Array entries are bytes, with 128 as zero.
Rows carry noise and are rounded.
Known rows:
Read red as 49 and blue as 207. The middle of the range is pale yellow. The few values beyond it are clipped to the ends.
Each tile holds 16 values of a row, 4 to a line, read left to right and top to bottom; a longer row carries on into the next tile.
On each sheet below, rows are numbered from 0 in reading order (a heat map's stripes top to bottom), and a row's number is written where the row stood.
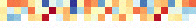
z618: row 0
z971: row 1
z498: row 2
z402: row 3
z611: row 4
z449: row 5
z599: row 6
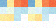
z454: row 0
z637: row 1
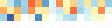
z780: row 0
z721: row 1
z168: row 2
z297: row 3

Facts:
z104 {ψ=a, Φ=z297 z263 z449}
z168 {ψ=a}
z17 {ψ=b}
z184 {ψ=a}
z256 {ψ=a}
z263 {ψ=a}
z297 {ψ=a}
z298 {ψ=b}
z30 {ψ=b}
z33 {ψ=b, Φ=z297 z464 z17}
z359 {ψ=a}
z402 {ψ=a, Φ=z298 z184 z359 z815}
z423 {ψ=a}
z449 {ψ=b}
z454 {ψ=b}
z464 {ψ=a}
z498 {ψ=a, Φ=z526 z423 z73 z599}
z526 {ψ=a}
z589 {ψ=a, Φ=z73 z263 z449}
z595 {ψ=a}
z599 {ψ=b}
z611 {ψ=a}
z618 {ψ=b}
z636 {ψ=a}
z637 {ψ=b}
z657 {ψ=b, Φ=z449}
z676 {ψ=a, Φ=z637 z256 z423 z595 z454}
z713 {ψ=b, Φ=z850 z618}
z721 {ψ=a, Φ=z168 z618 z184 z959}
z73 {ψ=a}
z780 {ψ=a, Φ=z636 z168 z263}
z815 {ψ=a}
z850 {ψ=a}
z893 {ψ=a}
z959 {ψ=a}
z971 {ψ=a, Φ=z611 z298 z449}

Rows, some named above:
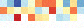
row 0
z589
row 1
z298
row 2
z263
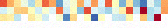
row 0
z184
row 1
z30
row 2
z33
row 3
z713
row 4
z263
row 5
z657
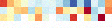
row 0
z184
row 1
z73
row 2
z589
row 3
z657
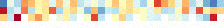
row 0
z657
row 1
z611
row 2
z464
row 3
z423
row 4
z893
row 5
z17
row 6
z636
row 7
z104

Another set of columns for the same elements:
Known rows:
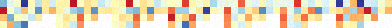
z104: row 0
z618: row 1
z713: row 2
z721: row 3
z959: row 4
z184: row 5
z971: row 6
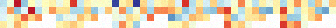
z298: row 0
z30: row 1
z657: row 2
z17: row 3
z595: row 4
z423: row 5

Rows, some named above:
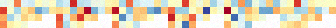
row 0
z893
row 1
z402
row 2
z464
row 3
z721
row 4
z297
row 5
z30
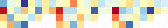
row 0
z104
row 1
z168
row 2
z780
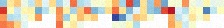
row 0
z73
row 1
z611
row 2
z33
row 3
z636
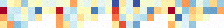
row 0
z263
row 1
z636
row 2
z589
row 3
z297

